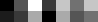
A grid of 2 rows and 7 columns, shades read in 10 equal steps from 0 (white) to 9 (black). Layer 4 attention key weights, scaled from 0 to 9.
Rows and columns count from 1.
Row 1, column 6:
5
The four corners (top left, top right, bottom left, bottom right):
9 2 8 5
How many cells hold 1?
0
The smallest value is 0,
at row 1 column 3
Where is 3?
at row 2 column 3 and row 2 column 5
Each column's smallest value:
8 6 0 7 2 5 2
